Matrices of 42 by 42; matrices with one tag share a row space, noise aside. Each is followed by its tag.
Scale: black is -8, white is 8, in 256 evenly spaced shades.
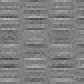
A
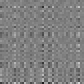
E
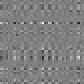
E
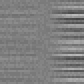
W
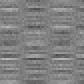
A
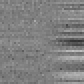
W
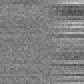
W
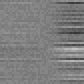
W
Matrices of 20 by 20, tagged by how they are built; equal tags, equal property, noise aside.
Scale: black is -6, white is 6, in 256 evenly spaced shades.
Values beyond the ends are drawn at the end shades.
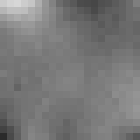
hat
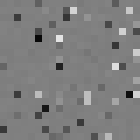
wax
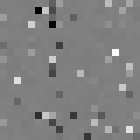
wax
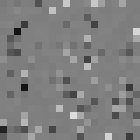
wax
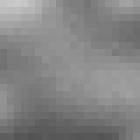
hat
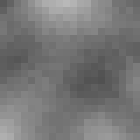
hat
